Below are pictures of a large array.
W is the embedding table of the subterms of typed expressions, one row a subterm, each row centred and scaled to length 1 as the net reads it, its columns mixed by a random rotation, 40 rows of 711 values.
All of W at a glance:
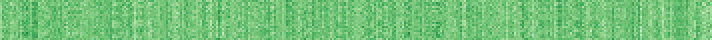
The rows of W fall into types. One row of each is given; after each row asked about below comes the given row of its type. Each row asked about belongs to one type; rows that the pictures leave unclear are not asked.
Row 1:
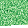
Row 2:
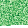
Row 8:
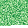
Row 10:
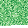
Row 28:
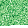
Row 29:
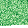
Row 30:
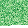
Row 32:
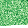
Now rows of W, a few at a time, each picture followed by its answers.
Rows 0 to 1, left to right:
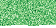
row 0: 29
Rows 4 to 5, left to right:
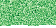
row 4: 2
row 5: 1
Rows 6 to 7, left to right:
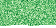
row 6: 32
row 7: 29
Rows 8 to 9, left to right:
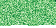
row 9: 32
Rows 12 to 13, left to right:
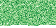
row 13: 30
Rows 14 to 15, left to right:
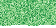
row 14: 8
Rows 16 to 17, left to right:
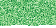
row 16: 10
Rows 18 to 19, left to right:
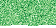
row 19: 28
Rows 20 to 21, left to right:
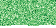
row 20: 29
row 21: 32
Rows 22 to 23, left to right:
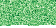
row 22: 2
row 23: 32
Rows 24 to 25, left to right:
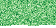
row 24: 29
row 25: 2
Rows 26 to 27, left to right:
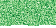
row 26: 8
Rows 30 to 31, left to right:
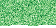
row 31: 28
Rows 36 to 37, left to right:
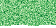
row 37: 8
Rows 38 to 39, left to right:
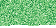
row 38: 28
